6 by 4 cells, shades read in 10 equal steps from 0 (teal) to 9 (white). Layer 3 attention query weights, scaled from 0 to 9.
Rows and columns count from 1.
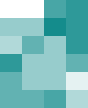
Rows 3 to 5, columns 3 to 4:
5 1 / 5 3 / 5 8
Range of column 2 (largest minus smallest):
6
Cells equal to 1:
4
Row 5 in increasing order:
3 5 5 8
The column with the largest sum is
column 2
